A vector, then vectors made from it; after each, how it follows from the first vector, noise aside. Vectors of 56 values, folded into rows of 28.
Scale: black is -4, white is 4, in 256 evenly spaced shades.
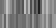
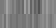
shrunk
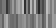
sign-scrambled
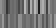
sign-scrambled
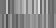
sign-scrambled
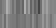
shrunk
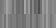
shrunk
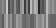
sign-scrambled
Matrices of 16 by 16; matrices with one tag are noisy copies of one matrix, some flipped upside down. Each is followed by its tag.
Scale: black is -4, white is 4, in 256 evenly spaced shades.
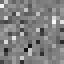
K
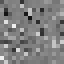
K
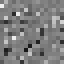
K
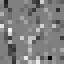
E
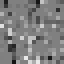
E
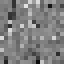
E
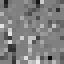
E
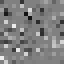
K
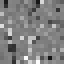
E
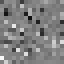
K
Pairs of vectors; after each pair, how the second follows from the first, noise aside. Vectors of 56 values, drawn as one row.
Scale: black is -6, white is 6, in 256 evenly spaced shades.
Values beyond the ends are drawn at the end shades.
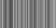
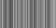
copied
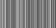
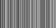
reversed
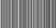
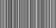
wrapped around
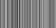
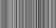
reversed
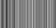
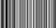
scaled up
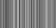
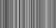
copied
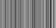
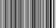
scaled up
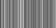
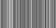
wrapped around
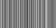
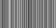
reversed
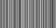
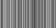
wrapped around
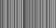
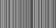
reversed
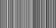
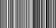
scaled up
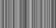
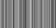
copied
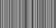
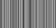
reversed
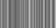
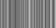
copied
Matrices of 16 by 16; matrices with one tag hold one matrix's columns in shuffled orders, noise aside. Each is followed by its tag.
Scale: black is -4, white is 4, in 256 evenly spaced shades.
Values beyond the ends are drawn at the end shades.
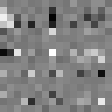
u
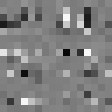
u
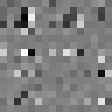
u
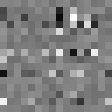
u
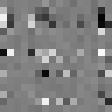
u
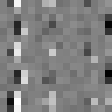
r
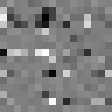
u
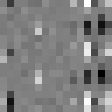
r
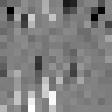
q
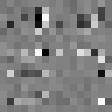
u
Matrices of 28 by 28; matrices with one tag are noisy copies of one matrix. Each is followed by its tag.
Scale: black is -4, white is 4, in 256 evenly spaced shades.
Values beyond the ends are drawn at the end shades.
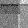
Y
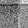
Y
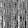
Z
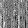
Z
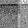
Y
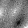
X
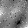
X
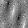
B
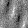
B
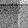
Y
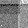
Y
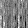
Z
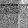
Y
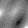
X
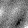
X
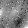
X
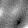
X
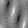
B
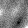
X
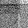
Y
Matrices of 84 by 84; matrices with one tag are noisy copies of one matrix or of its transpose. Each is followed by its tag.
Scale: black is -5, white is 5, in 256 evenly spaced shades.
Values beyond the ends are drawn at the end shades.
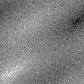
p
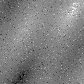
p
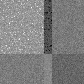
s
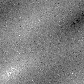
p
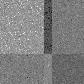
s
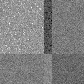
s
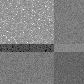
s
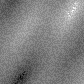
p
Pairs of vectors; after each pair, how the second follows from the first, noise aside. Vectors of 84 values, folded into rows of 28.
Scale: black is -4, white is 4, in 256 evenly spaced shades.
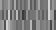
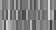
copied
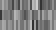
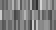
negated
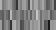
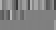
partly zeroed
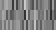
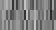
copied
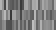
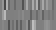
partly zeroed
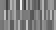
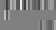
partly zeroed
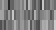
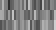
copied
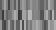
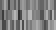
copied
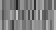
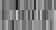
copied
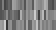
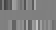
partly zeroed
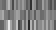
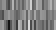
negated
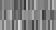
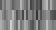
shuffled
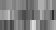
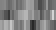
negated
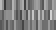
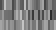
negated
